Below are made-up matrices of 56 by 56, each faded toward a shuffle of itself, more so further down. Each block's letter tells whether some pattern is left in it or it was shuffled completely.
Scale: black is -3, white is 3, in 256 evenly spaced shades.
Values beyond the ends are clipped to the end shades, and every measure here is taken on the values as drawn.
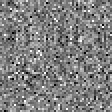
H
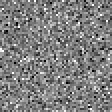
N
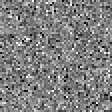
N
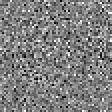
H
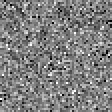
N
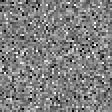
N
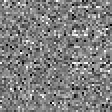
H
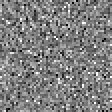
N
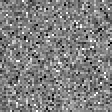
N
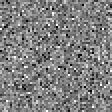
N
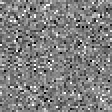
H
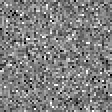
N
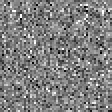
H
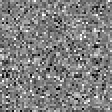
H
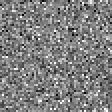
N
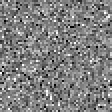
N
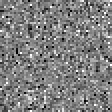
H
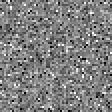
N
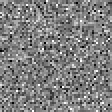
N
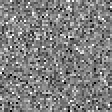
N
